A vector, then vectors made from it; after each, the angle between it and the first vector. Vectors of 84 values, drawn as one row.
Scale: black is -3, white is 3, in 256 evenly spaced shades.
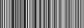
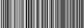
nearly opposite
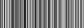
nearly parallel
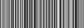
partly aligned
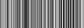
orthogonal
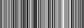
partly aligned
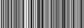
partly opposed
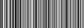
partly aligned
